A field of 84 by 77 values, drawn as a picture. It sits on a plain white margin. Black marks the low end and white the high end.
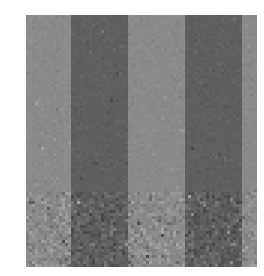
Histogram: two levels. Seam: horizontal, 70% of the way down, the top part calmer. Stripes: upright, repeating 2 times.
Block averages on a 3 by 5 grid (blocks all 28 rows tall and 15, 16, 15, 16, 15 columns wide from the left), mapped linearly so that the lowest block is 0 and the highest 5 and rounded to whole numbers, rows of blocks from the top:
50422 / 50422 / 50422
